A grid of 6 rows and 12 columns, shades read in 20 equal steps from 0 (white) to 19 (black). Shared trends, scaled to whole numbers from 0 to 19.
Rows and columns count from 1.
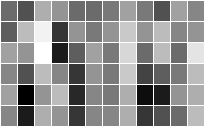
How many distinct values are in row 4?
9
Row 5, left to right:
7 19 8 5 16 9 10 6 18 17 8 6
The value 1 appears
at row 2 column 3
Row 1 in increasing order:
6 7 7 8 9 10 10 11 11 11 13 13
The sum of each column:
55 75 26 62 77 54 57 30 76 65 56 35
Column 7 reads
10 8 10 10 10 9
